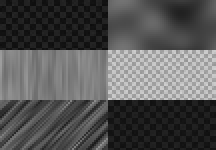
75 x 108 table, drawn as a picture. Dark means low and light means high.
The table splits into 3 rows of 2 panels. Panel 1,1: very low, checkered, faint in contrast. Panel 1,2: low, smooth. Panel 2,1: middling, streaked downward, faint in contrast. Panel 2,2: high, checkered. Panel 3,1: low, slanting up to the right. Panel 3,2: very low, checkered, faint in contrast.
